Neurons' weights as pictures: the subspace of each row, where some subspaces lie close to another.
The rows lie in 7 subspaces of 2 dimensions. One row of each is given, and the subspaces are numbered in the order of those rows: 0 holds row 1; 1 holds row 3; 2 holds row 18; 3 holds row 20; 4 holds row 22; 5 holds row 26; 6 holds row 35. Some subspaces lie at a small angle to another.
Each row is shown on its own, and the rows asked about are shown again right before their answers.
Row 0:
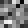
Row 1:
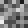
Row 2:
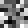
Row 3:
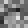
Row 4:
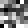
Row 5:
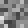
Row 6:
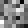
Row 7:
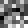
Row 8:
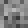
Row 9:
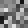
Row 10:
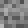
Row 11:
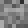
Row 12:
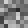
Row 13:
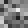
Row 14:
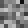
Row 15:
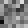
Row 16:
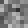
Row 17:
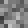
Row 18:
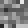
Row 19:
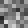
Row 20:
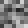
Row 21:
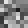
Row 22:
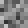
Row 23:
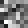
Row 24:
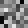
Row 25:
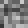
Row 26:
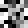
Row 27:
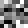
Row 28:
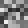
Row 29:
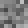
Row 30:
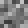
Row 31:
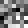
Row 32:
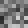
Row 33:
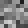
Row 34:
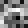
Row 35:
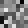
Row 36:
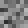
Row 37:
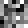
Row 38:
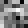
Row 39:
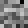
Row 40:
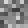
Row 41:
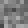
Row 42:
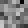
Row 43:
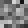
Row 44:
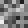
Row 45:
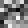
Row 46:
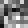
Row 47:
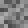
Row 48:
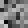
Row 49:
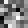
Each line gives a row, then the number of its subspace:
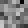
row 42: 0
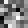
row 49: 3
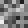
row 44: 0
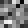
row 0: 4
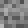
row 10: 2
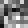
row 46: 2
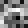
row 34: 1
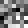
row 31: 6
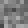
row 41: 2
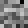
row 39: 6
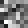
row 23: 4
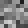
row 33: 3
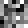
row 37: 0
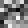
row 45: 5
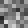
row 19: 1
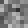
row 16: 3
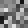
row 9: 6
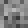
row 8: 2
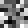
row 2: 0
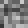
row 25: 2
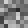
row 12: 1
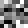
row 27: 3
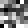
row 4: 2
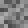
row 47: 5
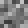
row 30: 4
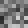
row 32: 6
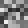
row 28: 5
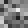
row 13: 1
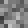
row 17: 3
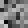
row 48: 4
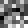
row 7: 6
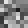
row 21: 1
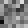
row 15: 0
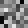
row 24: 6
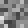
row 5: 3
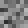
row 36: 5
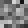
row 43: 4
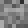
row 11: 5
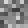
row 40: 4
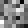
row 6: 0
